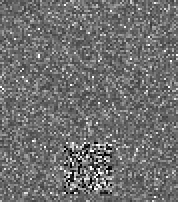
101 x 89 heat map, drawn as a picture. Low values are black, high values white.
Odd patch: rougher, in the bottom middle. Odd rows or columns: none. Roughest part: bottom middle. Mirror symmetry: none. Grain: fine. Slope: none. Stripes: none.
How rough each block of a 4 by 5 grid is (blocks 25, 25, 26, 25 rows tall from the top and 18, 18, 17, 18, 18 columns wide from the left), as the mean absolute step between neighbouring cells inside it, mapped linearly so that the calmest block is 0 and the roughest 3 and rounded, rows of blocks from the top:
00000 / 00000 / 00100 / 01300
